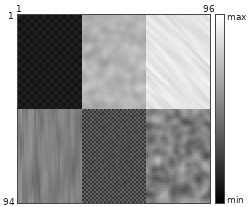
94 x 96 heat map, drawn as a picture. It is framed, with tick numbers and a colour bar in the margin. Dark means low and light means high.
It is made of 2 by 3 panels. Panel 1,1: very low, checkered, faint in contrast. Panel 1,2: high, blotchy, faint in contrast. Panel 1,3: very high, slanting down to the right, faint in contrast. Panel 2,1: middling, streaked downward, faint in contrast. Panel 2,2: low, checkered. Panel 2,3: middling, blotchy.
